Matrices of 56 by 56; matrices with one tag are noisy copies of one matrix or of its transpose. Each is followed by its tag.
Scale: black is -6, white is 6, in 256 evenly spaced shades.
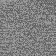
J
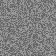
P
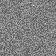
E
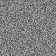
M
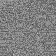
J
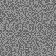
E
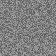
P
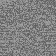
J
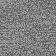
J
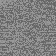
J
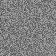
P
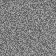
M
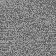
J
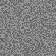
E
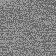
J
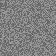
M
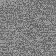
J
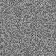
E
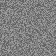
M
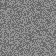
M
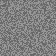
M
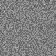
E
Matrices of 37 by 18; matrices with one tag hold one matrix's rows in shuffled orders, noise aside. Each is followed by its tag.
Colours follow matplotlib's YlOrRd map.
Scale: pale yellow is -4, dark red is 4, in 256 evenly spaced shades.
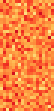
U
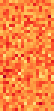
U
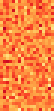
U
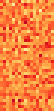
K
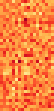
K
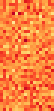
K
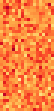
U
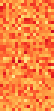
K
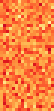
U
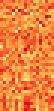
K
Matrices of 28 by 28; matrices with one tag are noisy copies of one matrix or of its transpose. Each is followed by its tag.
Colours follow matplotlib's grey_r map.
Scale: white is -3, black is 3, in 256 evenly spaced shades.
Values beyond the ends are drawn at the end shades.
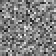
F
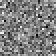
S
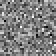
S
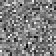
S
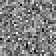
S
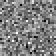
S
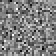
F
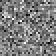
F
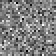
F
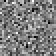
S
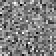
S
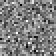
S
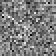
F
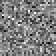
F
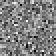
S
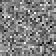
F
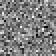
S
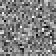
S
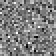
S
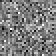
F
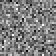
F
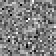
S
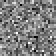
S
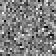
S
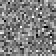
S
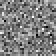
S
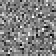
S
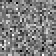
F
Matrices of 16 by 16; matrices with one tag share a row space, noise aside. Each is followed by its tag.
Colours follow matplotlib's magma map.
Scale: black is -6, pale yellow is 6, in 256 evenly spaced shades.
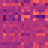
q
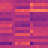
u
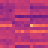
u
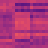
u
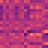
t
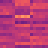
u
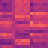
u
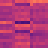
u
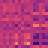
q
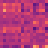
q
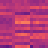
u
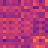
q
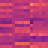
u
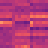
u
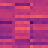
u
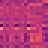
t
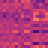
q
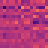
q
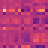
q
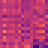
q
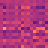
q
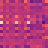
t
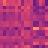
q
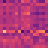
q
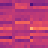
u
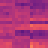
u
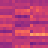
u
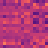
q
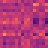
q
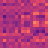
q
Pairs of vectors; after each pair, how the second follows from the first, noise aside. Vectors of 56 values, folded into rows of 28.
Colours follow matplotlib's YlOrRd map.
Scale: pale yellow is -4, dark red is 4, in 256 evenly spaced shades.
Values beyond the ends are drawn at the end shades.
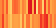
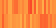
shrunk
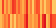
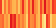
negated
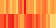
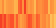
shrunk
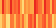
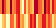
scaled up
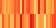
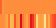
partly zeroed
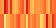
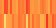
shrunk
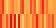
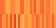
shrunk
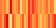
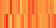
shrunk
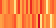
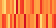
reversed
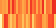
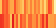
reversed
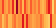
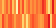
negated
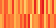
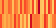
negated
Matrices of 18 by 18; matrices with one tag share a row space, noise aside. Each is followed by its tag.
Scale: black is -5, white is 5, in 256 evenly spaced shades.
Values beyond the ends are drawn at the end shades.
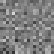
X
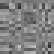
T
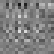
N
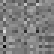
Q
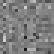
Q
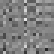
Q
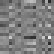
T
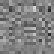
T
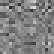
T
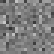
X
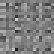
X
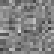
T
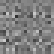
X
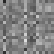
Q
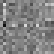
Q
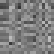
T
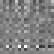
N
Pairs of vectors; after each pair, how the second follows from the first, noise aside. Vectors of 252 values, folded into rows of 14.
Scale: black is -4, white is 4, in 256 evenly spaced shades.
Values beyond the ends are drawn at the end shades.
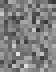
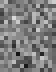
negated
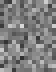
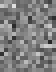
wrapped around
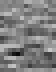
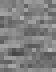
shrunk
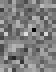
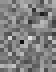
reversed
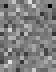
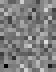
reversed
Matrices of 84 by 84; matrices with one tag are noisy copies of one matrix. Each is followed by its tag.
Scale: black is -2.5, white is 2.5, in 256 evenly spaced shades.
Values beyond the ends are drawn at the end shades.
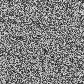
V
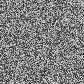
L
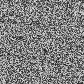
V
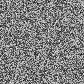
L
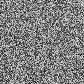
L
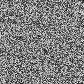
V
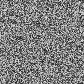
V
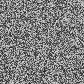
L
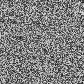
V
